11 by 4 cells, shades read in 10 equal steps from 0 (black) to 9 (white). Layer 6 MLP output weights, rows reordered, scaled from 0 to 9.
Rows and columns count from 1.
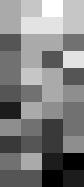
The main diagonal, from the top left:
6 8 6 8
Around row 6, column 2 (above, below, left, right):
7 6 3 6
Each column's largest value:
6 8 9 8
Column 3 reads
9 8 6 3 6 6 5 2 2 1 0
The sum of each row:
29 29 19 21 20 18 16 15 12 11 7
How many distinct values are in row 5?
4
